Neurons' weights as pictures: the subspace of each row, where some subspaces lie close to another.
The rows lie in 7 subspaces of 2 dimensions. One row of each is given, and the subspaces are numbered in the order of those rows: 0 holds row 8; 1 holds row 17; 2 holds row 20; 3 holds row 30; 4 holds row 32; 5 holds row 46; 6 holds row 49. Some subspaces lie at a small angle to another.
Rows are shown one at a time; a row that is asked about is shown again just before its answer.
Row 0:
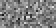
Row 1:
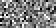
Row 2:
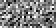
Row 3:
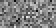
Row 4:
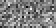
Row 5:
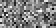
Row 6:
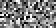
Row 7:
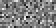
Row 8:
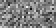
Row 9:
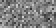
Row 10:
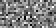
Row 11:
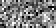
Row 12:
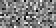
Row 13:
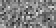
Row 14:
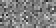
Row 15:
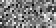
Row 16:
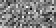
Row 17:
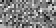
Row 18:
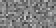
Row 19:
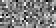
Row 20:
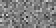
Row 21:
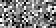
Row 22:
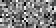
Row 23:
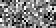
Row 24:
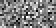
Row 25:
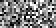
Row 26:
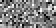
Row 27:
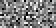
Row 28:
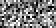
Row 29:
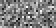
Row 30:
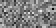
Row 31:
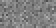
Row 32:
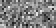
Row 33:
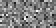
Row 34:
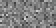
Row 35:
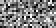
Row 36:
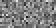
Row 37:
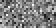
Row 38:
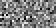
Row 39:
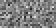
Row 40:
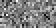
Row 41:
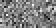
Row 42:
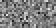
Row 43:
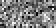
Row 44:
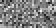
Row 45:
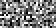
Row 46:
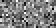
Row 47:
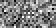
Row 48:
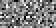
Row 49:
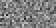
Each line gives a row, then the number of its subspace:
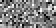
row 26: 1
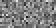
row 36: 5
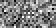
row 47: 3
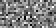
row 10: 1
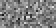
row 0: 4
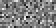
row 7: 5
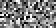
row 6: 4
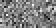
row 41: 6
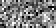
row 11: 4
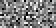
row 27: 2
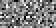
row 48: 5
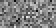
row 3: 3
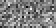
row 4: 0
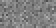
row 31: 2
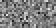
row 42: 1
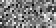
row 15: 0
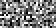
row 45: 6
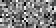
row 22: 5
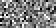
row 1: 6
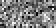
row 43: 4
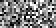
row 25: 3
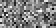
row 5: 3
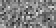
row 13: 4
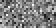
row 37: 0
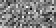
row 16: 0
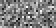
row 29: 6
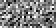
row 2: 0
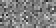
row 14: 2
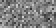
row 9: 0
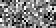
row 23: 5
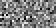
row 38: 6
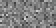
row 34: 3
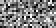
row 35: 1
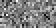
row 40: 4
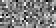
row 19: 5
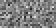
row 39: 0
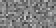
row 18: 1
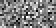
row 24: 2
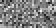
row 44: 1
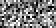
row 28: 6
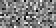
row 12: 2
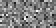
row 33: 3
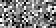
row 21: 2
